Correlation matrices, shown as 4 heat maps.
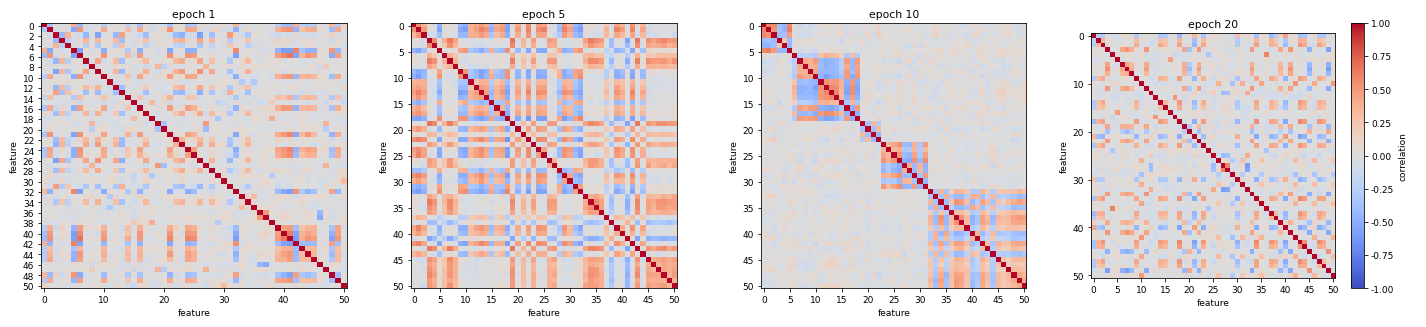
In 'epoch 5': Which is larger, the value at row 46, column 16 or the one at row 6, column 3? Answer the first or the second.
the second
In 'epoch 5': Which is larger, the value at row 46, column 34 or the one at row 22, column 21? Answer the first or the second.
the first
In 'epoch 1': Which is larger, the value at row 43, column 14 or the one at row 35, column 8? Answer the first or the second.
the first
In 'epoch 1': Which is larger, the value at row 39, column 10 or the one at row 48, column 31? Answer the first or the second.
the first
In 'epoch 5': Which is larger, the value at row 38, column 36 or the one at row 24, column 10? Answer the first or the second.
the first
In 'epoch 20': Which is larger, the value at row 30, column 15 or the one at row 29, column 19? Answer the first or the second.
the second
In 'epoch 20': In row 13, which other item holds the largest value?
17
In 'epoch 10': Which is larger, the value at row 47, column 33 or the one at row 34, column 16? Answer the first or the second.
the second
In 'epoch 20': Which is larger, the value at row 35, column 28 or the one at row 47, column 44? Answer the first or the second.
the second
